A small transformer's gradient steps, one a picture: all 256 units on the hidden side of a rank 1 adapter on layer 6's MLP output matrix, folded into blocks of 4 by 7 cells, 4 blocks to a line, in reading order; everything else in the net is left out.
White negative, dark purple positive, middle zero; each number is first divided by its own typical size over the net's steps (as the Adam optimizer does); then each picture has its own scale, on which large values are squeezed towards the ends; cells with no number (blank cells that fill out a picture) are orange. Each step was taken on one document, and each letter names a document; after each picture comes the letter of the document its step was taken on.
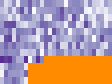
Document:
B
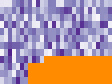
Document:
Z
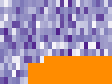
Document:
Z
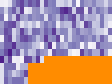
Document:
Z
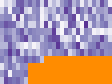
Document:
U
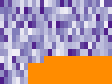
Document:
Z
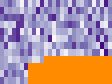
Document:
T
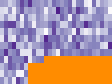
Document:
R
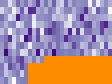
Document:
R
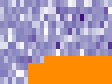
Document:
R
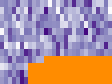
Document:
R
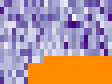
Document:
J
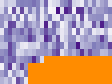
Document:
U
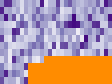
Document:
J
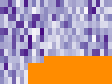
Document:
B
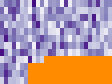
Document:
Z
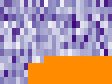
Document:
J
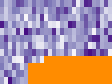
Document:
Z
